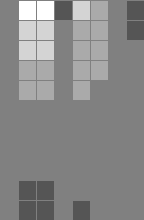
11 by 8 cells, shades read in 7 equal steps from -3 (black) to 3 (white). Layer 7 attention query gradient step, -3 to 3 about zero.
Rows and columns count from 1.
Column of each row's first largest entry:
2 2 2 2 2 1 1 1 1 1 1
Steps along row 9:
same same same same same same same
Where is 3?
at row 1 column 2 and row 1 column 3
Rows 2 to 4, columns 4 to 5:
0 1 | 0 1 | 0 1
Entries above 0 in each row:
4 4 4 4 3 0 0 0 0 0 0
